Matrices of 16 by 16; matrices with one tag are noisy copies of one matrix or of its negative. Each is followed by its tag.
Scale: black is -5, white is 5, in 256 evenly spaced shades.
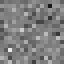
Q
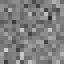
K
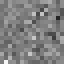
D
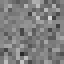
K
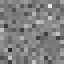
Q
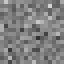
Q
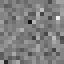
D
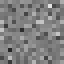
Q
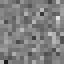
D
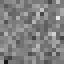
D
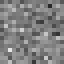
Q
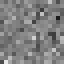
D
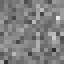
D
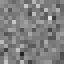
K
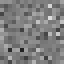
Q
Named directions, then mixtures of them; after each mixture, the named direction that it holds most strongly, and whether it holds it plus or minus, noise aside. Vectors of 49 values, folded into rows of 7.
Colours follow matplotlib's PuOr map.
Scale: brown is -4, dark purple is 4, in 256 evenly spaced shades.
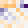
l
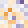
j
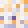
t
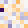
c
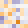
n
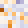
c, minus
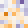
j, plus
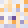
t, plus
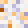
c, minus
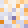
t, plus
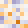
n, plus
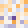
t, plus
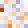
c, minus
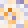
j, plus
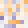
t, plus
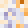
j, minus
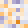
n, plus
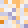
n, minus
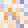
j, plus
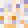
t, minus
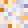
c, minus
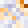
l, minus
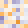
n, plus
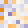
n, minus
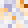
l, minus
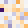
c, plus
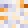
l, minus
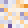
c, plus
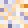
c, plus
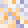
j, plus
